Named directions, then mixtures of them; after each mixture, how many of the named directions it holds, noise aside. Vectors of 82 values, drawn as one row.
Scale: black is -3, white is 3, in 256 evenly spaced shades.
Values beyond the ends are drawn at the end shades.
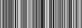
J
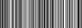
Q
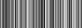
two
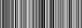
two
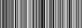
two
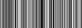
one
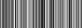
two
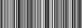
one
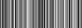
two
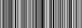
one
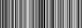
two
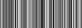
one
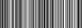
one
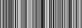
one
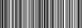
one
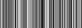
one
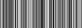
one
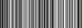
one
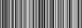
two
